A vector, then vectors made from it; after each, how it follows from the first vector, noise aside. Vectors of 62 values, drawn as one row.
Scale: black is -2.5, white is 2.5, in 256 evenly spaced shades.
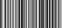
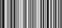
sign-scrambled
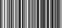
sign-scrambled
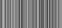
shrunk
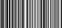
wrapped around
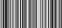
sign-scrambled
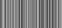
shrunk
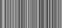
shrunk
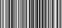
wrapped around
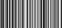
wrapped around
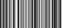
wrapped around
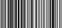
wrapped around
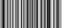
sign-scrambled
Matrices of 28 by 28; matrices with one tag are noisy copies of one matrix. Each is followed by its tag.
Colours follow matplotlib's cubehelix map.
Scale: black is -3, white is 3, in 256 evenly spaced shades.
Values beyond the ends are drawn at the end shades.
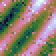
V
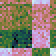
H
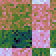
H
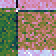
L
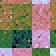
H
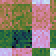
H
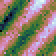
V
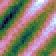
V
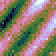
V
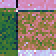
L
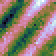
V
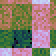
H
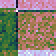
L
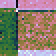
L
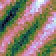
V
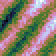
V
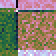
L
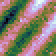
V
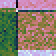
L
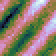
V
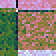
L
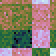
H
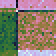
L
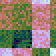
H
